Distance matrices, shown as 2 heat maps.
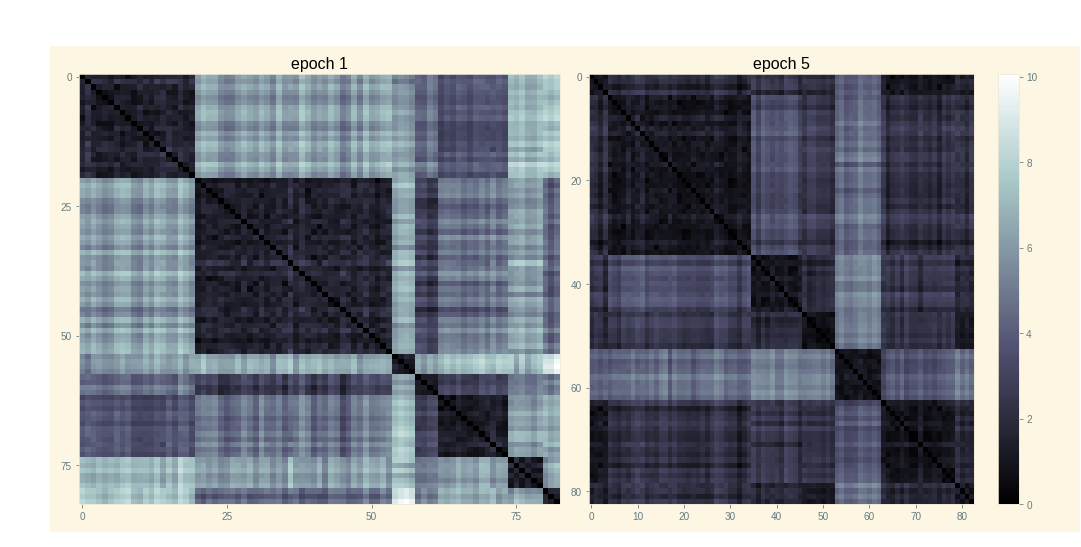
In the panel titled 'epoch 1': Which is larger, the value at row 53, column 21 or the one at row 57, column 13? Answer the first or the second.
the second
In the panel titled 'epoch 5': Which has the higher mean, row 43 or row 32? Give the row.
43
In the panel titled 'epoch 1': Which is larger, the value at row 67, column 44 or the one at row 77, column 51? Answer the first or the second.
the second
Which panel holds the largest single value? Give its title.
epoch 1
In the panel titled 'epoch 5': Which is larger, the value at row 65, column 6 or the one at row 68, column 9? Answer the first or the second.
the second
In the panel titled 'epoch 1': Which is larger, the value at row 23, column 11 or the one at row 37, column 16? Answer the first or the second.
the first
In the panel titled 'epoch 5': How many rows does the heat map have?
83
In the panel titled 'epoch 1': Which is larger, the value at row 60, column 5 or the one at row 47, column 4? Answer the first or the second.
the second
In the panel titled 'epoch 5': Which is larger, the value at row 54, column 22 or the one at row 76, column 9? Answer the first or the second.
the first
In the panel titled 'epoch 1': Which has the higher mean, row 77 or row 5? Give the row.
77
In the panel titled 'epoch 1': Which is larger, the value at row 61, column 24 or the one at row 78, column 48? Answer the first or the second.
the second
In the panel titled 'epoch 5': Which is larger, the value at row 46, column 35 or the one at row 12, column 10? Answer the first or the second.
the first
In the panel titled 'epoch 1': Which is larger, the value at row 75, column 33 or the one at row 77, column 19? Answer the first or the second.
the second
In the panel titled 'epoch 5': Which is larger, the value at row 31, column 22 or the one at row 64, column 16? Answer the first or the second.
the second
